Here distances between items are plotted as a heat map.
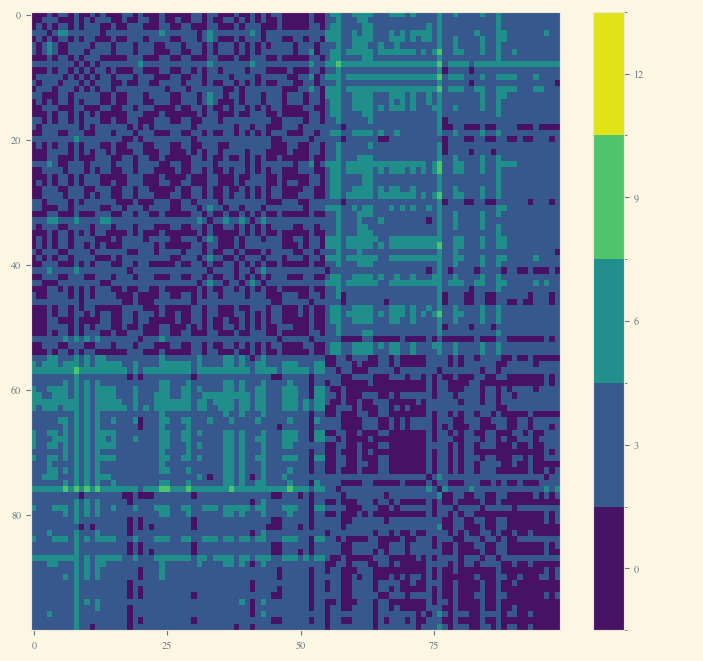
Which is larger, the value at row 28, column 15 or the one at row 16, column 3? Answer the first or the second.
the second
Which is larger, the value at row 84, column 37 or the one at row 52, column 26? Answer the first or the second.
the first
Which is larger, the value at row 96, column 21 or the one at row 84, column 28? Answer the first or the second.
the second
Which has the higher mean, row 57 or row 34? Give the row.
57
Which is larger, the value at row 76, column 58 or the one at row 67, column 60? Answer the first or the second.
the first
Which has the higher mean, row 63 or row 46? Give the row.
63
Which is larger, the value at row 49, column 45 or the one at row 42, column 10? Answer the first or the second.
the first
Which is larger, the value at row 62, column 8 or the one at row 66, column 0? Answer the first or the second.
the first
